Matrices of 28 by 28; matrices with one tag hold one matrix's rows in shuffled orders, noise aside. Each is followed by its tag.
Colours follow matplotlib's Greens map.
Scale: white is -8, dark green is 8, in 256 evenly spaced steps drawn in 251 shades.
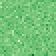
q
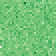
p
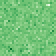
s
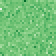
p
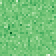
s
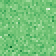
s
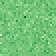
p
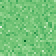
p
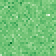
s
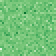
p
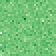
p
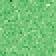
s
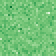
s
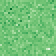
s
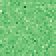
p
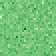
p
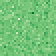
q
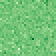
q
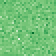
q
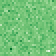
s
